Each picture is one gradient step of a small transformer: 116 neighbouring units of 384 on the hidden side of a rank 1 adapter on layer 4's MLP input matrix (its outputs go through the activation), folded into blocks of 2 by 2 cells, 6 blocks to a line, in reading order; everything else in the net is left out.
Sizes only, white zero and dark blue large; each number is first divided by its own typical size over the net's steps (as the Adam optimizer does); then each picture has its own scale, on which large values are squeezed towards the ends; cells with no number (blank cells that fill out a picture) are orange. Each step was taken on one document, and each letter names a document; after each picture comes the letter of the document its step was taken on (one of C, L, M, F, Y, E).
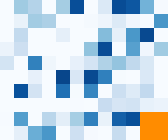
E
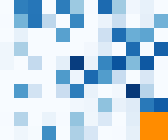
E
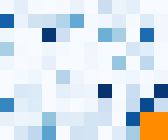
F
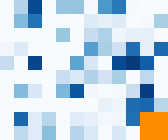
E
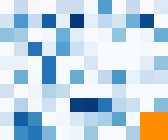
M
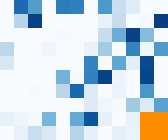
E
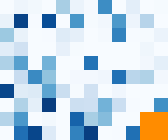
M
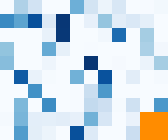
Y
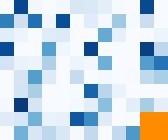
Y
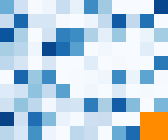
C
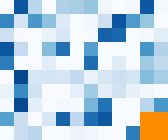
Y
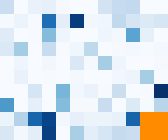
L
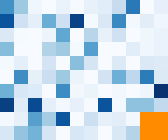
F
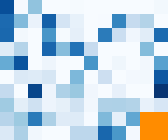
C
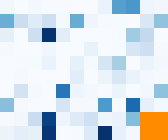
L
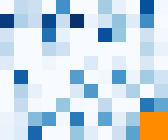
F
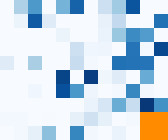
E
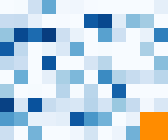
C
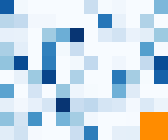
C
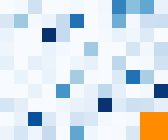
F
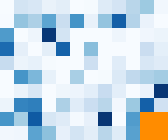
F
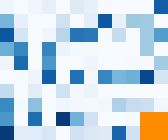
C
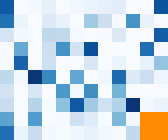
C
